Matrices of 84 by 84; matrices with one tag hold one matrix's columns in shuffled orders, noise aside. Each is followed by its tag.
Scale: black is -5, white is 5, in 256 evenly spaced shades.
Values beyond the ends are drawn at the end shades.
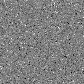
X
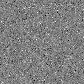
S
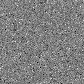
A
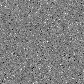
A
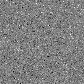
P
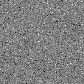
P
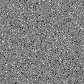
P
